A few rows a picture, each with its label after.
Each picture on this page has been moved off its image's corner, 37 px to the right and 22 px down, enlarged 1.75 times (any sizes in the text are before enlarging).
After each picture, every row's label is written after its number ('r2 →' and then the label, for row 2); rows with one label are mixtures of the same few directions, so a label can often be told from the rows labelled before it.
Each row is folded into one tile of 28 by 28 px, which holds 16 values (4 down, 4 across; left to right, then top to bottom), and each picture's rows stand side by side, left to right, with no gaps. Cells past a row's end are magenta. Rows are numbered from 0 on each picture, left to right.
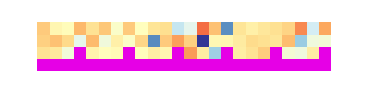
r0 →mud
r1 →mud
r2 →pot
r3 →pot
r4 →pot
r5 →mud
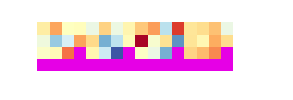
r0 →mud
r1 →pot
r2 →mud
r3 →pot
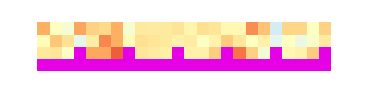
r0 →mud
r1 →pot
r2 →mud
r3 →mud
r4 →pot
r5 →mud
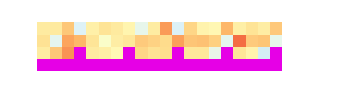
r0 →pot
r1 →pot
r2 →mud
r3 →mud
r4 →mud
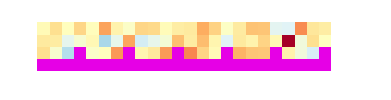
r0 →pot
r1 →mud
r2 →mud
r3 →pot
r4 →pot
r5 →mud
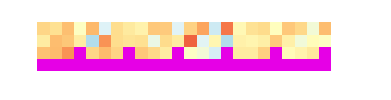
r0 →pot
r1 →mud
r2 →pot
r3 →mud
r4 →mud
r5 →mud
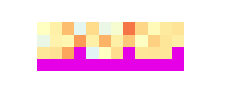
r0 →mud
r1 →pot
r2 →mud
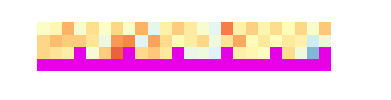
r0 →mud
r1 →pot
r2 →mud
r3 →pot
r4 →mud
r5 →pot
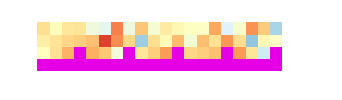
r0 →pot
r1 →mud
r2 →mud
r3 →mud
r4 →pot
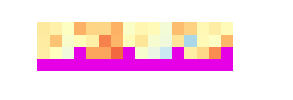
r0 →pot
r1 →pot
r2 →pot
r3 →mud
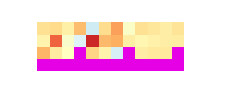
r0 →pot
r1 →mud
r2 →mud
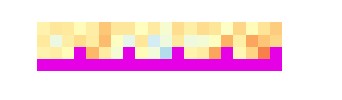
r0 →pot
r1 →pot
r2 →pot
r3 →mud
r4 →pot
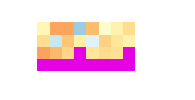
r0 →pot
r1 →mud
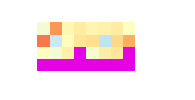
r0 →mud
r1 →pot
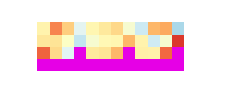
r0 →pot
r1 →mud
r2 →mud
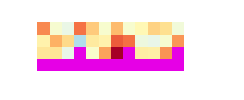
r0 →mud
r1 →pot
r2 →mud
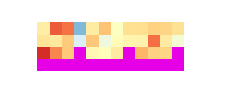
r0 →pot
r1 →mud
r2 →pot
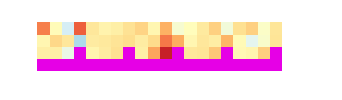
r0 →mud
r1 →pot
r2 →pot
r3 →mud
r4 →mud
